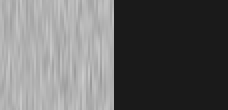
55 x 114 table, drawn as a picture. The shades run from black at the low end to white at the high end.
The table splits into one row of 2 panels. Panel 1,1: high, streaked downward, faint in contrast. Panel 1,2: very low, flat.
